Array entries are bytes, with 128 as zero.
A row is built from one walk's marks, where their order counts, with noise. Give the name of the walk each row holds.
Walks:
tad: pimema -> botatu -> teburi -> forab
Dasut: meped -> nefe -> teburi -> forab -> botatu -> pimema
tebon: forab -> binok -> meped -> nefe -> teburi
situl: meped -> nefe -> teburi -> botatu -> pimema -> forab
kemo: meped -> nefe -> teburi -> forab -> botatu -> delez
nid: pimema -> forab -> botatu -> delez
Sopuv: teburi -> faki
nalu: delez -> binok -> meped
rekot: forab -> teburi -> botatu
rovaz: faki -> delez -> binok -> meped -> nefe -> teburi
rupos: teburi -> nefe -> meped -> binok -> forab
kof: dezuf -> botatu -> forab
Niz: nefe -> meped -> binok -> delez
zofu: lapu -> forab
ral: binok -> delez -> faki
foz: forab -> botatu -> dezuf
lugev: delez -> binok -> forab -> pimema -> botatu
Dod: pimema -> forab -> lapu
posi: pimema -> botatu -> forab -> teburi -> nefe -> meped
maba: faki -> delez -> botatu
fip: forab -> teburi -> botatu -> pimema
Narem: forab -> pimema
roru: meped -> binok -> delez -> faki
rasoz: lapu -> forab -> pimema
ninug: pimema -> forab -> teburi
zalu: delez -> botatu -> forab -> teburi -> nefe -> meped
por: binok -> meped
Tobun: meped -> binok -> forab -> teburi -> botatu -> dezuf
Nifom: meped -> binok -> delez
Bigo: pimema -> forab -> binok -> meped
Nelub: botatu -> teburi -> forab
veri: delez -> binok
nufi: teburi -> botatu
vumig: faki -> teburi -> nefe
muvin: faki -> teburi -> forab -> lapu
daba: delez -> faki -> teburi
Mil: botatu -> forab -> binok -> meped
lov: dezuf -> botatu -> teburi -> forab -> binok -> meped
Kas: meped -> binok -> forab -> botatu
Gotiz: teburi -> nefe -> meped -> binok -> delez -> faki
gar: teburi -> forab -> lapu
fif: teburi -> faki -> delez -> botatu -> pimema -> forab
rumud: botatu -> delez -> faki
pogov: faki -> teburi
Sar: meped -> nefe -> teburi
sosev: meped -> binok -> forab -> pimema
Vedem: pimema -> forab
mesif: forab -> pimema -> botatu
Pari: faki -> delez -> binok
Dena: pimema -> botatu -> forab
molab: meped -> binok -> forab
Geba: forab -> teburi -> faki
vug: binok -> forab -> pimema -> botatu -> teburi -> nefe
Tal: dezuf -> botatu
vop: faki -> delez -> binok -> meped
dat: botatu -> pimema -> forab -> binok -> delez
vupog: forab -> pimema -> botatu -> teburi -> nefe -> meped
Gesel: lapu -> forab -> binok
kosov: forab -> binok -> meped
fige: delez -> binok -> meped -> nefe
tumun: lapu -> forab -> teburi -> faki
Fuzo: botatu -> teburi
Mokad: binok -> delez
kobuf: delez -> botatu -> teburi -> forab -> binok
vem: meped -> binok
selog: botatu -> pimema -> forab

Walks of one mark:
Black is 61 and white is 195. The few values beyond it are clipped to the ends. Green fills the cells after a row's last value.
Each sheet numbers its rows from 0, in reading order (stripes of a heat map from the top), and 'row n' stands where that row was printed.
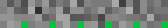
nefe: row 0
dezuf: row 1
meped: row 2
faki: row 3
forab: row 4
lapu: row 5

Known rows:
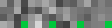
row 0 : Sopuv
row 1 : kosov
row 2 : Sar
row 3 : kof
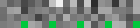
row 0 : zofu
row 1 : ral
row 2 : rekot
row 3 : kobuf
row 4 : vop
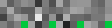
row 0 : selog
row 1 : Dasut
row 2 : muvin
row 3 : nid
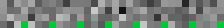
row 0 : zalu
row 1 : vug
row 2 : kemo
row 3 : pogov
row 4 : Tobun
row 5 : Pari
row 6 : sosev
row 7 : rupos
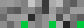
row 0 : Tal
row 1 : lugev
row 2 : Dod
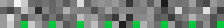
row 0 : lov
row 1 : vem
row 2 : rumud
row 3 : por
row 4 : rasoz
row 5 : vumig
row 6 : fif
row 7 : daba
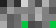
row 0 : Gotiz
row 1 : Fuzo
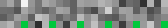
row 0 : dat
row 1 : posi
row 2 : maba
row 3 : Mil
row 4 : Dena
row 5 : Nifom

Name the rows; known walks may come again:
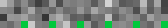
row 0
mesif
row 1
Pari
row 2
nalu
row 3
rumud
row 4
Vedem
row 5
nufi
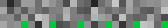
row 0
veri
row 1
posi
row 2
Fuzo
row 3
situl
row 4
gar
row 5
Bigo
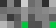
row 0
roru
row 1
tebon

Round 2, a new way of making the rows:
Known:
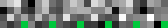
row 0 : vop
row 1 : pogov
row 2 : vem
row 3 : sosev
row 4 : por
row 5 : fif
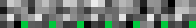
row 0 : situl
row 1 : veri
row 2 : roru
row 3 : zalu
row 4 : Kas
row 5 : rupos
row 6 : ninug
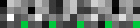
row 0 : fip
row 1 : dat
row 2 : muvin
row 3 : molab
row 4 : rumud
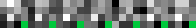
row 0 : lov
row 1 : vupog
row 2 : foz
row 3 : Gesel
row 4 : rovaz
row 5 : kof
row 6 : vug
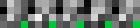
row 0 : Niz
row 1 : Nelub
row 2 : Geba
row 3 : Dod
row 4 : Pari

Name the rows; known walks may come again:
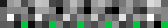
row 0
rasoz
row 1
Bigo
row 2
Pari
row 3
Geba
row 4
maba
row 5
vug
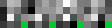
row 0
vupog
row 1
Vedem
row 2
Tobun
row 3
lugev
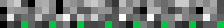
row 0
posi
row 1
Sar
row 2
selog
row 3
Nifom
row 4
foz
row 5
Tal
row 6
roru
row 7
Mokad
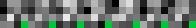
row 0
rupos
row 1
Sopuv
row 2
Mil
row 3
dat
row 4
daba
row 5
Gotiz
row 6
gar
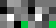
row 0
fif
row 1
mesif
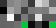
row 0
rekot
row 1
Dasut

